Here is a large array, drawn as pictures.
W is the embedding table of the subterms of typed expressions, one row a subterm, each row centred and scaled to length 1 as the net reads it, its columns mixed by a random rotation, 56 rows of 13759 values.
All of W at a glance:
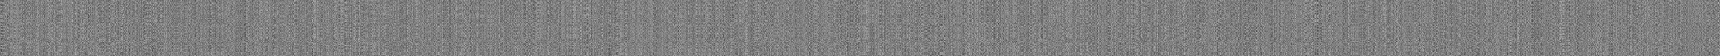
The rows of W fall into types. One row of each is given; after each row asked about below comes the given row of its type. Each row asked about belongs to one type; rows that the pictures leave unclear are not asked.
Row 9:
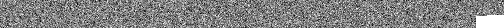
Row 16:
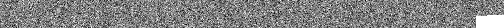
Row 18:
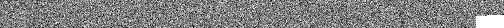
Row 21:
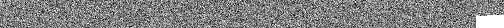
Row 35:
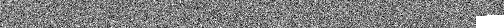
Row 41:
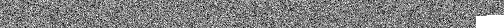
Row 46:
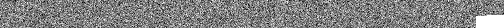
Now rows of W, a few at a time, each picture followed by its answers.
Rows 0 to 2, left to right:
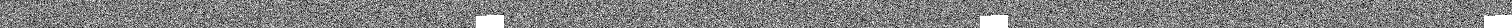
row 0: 18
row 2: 21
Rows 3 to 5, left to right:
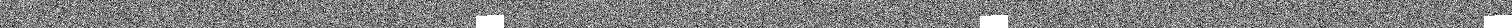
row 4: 18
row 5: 41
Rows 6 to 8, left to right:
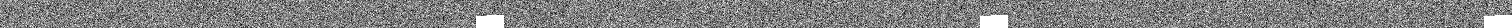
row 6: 35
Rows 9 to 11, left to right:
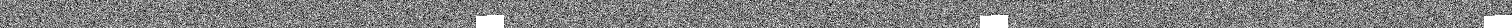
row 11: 46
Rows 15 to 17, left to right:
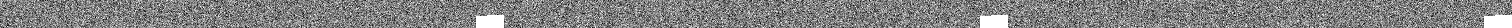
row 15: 9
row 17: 9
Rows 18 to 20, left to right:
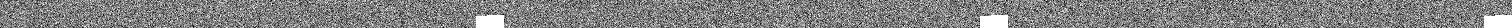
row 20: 21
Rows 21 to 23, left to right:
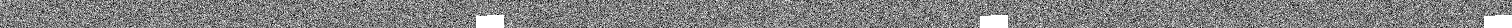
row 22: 46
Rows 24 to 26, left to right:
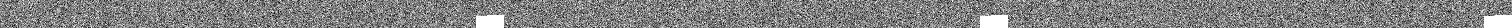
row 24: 16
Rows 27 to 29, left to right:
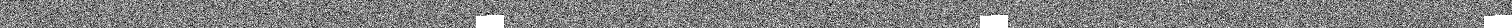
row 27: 41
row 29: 35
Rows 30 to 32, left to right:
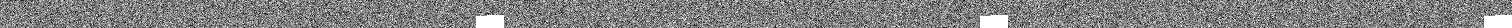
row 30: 41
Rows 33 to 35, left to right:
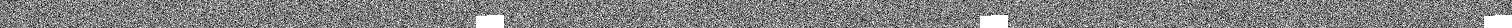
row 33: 18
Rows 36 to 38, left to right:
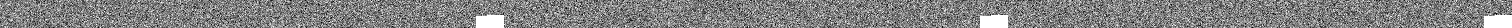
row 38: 41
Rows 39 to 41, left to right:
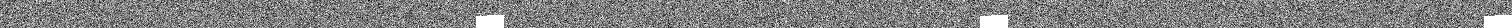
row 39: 41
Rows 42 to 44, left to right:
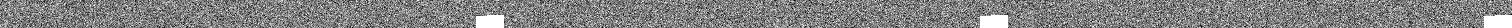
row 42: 46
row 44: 18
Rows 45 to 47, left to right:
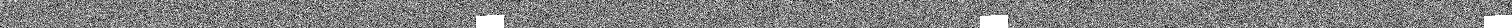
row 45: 35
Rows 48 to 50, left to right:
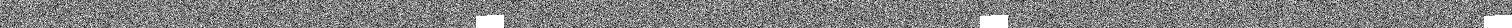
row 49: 18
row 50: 46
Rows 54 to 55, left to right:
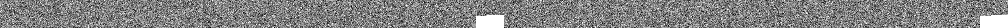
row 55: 16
